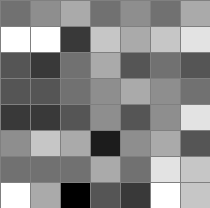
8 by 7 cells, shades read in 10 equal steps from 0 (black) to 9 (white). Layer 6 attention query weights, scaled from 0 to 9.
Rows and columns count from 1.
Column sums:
39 38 29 37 34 48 46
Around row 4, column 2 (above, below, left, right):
2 2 3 4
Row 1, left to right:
4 5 6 4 5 4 6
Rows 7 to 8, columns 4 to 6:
6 4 8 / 3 2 9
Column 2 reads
5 9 2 3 2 7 4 6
